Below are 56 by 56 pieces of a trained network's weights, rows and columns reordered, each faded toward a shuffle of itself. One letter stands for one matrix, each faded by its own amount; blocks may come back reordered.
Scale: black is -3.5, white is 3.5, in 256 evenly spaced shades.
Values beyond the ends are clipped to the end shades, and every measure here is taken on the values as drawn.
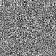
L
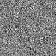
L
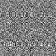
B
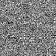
L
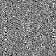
L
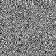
L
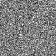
L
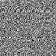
B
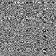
B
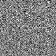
L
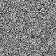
L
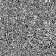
L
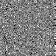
L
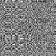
B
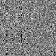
L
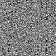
L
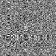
B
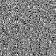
L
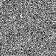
L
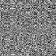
B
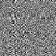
B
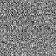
B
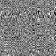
B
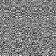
B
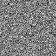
L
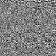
B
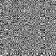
B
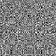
B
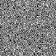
L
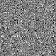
L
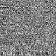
B
